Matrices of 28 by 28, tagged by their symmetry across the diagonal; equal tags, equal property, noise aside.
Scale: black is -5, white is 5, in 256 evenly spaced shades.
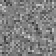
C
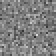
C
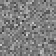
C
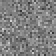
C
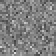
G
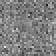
C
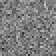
G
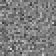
G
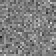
G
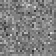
C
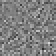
C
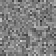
C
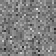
G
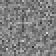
C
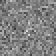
G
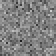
G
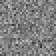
G
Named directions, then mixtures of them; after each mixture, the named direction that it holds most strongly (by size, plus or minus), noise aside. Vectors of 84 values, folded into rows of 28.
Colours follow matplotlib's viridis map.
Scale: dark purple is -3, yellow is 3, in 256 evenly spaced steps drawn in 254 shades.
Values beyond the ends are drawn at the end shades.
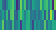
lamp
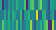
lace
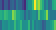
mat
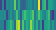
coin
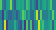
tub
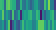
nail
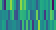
lamp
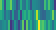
nail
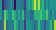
mat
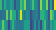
lamp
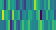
nail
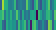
lace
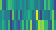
nail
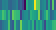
mat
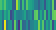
lamp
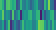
nail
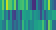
mat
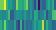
coin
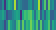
coin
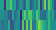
nail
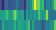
mat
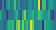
coin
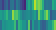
mat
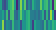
lamp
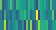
tub
